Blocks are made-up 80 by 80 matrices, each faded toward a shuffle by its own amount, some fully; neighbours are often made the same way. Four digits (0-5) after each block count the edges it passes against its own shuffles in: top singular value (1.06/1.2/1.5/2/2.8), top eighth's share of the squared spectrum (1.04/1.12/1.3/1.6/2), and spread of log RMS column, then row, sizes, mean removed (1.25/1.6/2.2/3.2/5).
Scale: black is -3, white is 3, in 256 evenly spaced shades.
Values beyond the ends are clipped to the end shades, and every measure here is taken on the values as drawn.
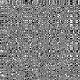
5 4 3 3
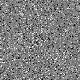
3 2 1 1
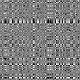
5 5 4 4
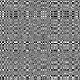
5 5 4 4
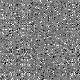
4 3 1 1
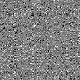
4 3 2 1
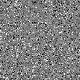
3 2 1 1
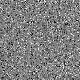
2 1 0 0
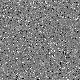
0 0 0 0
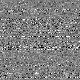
2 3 0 4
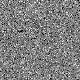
3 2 0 1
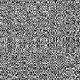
4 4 3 3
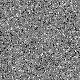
0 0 0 0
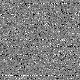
2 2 0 3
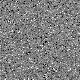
0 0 0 0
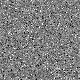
0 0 0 0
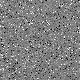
1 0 0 0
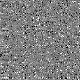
4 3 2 2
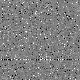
3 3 1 1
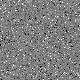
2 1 0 0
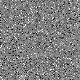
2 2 1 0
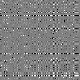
5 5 3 3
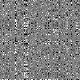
4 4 3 3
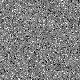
2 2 0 0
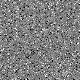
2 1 0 0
